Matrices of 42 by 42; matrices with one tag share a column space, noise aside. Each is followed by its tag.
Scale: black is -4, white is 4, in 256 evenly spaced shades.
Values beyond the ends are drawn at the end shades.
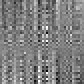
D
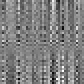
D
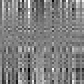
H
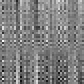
D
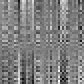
D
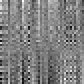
D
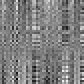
D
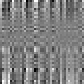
H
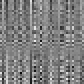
D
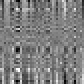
H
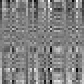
H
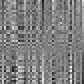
D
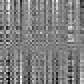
D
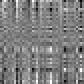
H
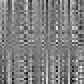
D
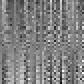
D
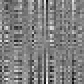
D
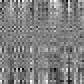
H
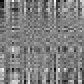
H
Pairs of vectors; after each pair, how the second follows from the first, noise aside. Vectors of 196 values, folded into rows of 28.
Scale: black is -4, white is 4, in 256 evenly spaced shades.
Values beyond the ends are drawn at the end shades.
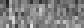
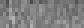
shrunk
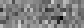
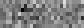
reversed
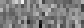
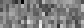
negated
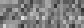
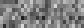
negated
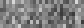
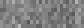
shrunk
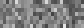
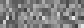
wrapped around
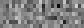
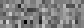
reversed
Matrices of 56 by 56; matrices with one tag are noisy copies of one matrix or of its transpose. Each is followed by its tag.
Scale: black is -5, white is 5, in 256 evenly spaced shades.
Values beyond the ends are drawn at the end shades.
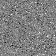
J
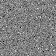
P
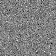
P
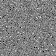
P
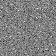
P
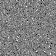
P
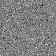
J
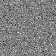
P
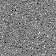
J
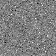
J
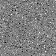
J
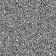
P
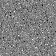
J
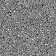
J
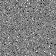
P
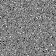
P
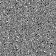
P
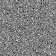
P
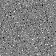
J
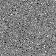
J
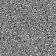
J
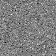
J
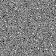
P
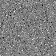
J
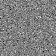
P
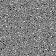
P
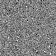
P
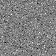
J
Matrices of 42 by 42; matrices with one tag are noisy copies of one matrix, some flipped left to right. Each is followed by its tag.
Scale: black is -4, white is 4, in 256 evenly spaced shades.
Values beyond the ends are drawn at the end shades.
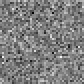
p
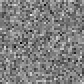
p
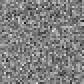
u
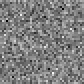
p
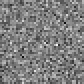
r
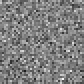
r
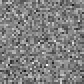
r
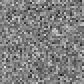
u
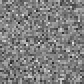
r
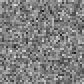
p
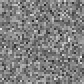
p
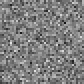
r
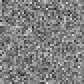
u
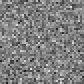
r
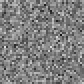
p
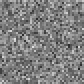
p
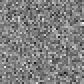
u
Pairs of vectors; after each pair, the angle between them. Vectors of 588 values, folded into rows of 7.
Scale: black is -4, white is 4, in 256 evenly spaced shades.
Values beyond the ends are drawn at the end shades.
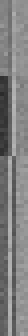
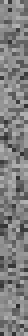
orthogonal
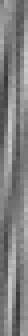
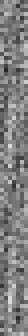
partly aligned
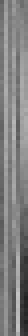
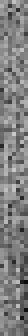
partly aligned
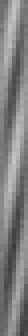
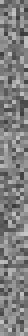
orthogonal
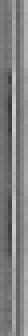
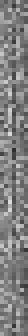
partly opposed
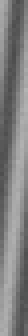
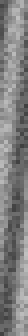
nearly opposite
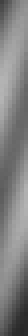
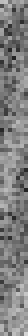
partly opposed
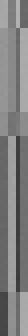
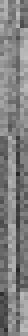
nearly parallel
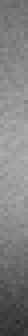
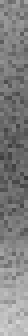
nearly opposite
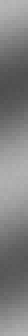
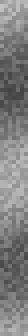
nearly parallel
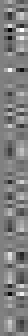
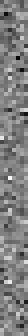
partly aligned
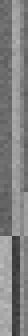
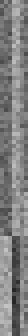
nearly parallel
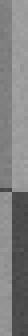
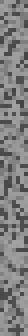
orthogonal
